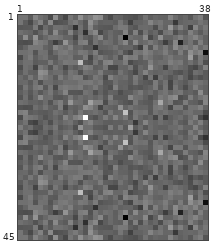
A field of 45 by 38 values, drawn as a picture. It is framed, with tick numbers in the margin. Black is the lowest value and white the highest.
Grain: fine. Odd rows or columns: none. Mirror symmetry: top to bottom. Histogram: heavy tails on both sides.
